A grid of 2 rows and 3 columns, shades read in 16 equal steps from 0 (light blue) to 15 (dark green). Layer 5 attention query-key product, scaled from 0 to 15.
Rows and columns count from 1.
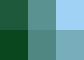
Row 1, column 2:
7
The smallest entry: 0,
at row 1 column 3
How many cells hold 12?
0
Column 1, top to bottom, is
13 15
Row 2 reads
15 8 4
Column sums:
28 15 4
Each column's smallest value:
13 7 0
